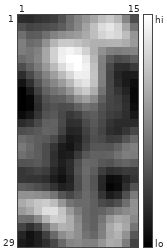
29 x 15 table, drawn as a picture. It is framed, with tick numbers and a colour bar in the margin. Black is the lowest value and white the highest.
No regular stripes run through it. Overall the values sit about 40% of the way up the scale. The top middle is the ninth with the highest average. The texture is blotchy. There are no lone odd cells.
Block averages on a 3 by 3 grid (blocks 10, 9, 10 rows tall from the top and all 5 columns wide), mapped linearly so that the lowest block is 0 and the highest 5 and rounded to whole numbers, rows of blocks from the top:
1 5 2
0 0 0
1 2 1
